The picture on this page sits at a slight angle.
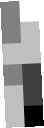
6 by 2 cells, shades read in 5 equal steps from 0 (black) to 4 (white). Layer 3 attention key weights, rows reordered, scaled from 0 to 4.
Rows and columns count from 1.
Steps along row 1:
up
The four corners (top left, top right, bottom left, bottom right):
2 4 3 0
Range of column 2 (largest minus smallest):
4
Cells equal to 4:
1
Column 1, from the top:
2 2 3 2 3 3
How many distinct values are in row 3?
1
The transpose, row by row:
2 2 3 2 3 3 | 4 3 3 1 1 0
